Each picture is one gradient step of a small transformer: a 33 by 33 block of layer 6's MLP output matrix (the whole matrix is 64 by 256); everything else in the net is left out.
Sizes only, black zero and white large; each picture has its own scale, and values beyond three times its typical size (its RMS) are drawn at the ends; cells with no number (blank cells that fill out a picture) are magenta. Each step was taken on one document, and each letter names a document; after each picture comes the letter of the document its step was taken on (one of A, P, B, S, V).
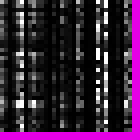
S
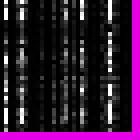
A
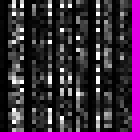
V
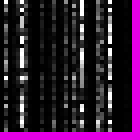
A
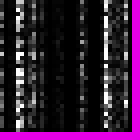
S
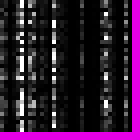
S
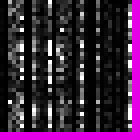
V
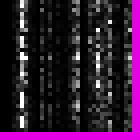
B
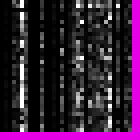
B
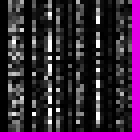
V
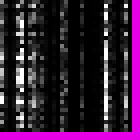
S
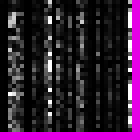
V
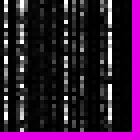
A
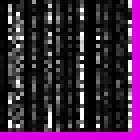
V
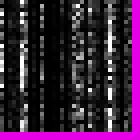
B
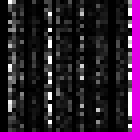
V
